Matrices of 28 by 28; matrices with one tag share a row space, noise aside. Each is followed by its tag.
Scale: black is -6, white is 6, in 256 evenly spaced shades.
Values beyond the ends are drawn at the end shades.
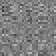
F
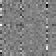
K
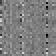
K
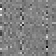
K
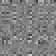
F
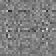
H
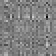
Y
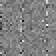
K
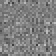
Y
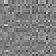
Y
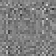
H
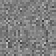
H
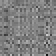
Y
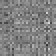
Y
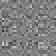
F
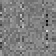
K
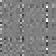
K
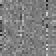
K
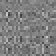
H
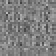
H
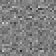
F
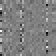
K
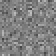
F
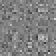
F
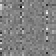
K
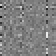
K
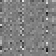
K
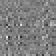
H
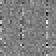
K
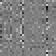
K
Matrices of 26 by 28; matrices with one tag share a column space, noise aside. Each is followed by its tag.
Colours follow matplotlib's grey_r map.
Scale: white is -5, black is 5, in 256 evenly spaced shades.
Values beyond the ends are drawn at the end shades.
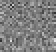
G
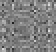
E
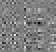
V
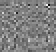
G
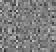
E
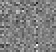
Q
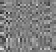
G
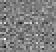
V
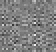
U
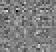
Q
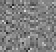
G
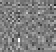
G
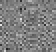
U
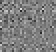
Q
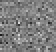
V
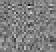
G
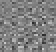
V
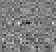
V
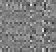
E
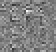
Q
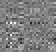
V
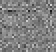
Q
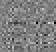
V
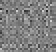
Q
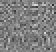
G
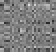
E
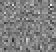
G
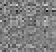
Q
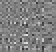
V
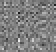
G
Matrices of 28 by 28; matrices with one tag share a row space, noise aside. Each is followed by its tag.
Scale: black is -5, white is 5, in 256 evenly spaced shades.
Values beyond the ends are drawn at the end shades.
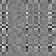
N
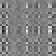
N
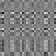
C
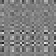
C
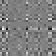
N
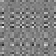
C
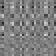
C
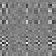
N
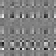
C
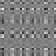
C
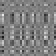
C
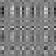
C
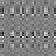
C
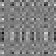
C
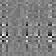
N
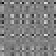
C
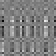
C
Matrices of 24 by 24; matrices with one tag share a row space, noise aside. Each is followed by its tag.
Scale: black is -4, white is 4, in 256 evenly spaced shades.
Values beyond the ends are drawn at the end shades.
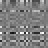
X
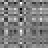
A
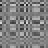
X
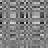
X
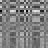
X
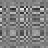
X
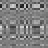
X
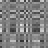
X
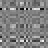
X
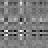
A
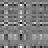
A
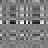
X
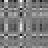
A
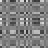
X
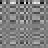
X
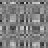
X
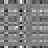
A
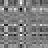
A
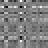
A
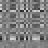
X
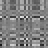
X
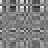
X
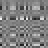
X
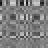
X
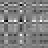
A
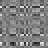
X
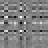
A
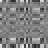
X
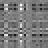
A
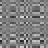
X
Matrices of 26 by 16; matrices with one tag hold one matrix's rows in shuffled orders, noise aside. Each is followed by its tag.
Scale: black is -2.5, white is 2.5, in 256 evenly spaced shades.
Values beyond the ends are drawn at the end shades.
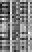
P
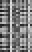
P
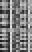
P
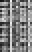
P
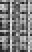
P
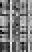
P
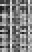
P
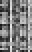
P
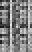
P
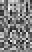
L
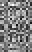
L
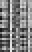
P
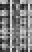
P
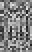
L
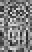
L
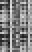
P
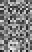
L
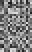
L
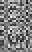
L
